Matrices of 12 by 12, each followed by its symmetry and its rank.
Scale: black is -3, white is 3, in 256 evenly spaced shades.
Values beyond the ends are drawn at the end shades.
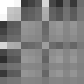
symmetric, rank one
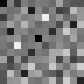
symmetric, full rank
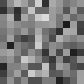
neither, full rank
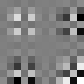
symmetric, rank one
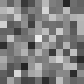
neither, full rank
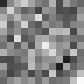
symmetric, full rank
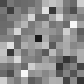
symmetric, full rank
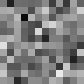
neither, full rank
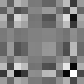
symmetric, rank one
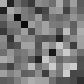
symmetric, full rank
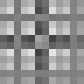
symmetric, rank one
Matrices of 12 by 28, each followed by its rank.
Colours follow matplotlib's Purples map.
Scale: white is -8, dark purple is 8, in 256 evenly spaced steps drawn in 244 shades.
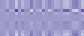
one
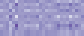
two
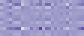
two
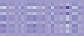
one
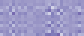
two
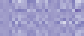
two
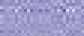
two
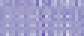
two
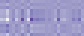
one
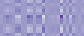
one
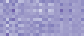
two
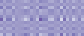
one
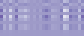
one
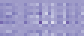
two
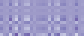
one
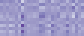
two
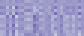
two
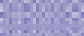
two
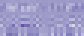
two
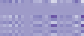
one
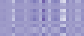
one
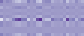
one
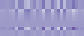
one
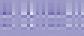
one
